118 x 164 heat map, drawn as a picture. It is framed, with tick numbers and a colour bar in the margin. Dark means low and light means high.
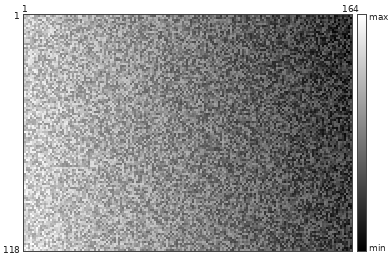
There is an overall slope up to the left. Overall the values sit about 50% of the way up the scale. The top right is the ninth with the lowest average. Fine speckle covers the field.
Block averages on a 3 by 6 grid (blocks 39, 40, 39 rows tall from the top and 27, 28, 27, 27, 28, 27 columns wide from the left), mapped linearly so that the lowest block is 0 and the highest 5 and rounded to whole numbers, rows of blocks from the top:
5 4 3 2 1 0 | 5 4 3 2 1 0 | 5 4 3 2 1 0
